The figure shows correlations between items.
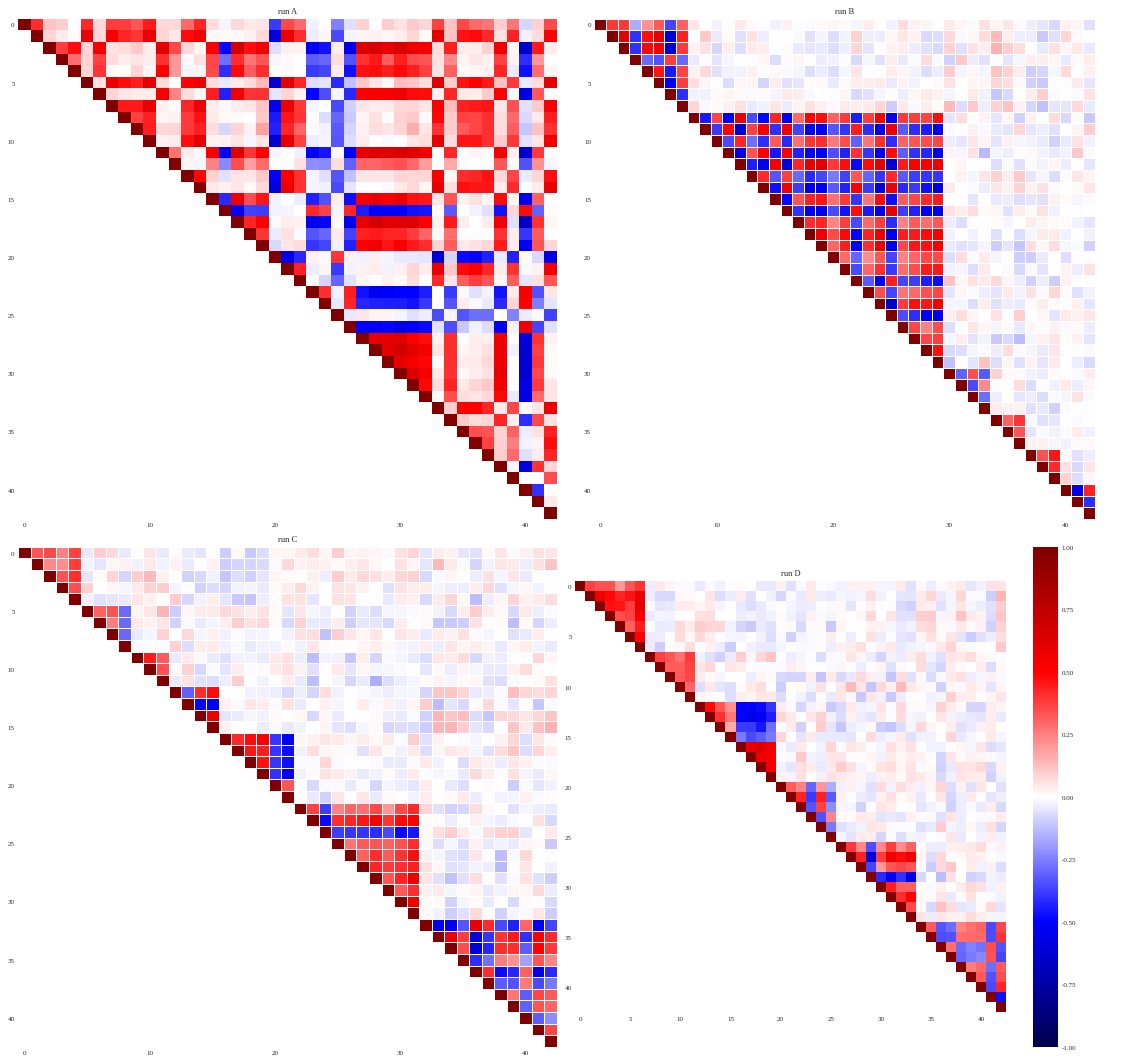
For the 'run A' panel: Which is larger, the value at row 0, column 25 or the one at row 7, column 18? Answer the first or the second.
the second
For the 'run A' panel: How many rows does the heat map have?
43
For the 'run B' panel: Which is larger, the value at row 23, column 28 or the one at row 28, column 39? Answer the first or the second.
the first
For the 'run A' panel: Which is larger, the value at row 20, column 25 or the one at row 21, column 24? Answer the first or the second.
the first
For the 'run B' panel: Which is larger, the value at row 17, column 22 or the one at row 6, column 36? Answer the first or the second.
the second
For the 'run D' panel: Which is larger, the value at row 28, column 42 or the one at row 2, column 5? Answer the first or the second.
the second
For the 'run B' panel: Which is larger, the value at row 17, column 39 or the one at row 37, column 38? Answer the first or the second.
the second
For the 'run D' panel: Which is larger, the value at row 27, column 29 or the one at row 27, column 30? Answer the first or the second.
the second
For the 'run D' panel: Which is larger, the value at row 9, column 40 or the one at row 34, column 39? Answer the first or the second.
the second
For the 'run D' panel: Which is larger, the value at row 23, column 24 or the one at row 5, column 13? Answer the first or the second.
the second
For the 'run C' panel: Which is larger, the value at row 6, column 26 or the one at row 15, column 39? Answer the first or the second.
the second
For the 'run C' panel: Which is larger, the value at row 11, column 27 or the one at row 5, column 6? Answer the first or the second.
the second
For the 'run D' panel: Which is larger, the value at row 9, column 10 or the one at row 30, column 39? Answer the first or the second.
the first
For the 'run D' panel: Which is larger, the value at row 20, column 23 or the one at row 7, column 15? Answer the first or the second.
the second
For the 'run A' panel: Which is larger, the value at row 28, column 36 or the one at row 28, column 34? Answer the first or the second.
the second
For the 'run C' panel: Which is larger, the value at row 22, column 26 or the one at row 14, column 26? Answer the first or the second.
the first
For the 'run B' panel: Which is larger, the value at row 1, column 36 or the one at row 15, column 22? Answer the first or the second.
the first
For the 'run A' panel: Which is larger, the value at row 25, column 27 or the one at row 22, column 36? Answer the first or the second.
the second
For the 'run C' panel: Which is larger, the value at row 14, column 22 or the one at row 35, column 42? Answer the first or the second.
the second
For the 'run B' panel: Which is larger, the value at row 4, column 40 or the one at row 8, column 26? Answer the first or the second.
the second
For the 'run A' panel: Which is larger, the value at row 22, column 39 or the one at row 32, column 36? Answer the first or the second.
the first
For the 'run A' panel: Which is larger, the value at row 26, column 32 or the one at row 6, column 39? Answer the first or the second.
the second
